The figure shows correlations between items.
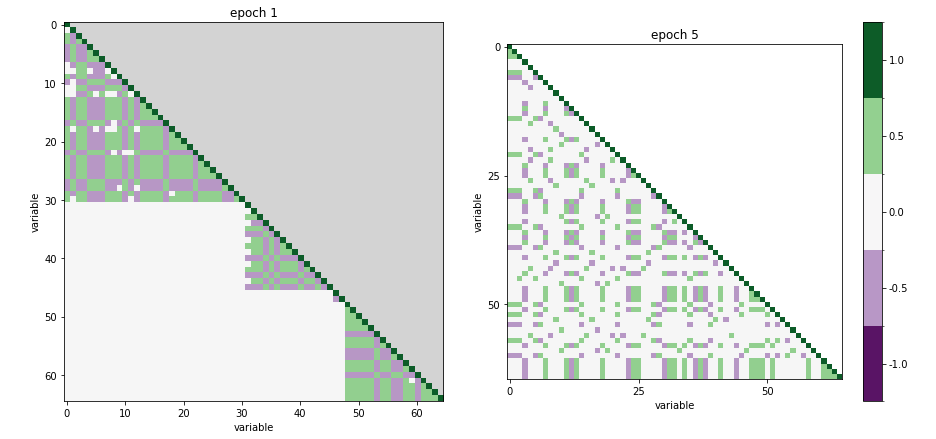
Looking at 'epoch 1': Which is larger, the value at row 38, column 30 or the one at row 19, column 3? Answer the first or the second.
the second
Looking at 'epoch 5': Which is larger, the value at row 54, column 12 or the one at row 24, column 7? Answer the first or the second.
the second
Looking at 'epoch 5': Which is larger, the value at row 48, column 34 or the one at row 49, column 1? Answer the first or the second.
the first
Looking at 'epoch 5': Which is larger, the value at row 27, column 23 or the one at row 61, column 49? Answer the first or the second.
the second
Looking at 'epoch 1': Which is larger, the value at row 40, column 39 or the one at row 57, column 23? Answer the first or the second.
the second
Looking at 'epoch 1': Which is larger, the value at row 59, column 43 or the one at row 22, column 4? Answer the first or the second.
the second
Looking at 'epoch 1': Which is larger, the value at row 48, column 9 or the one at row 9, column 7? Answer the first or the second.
the second
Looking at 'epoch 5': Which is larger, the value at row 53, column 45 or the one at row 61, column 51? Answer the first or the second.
the second
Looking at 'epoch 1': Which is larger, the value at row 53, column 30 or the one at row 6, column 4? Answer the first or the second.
the second
